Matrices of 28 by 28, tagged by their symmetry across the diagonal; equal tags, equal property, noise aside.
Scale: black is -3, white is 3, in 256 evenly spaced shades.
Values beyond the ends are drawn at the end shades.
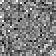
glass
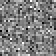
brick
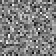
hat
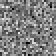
hat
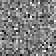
brick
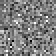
hat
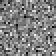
glass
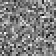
hat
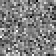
brick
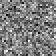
hat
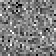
hat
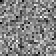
glass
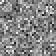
glass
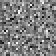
brick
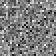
glass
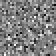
brick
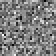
hat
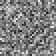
glass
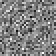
glass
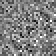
glass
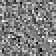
brick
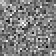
glass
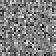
brick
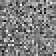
brick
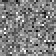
hat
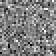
brick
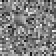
brick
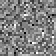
glass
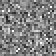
hat
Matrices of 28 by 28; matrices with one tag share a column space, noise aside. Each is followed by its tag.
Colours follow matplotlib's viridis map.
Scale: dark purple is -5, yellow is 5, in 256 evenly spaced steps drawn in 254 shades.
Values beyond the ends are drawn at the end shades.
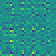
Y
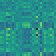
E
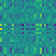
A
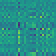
E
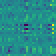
A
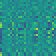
E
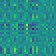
A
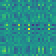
A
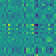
A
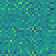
Y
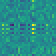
A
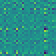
Y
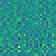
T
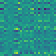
Y
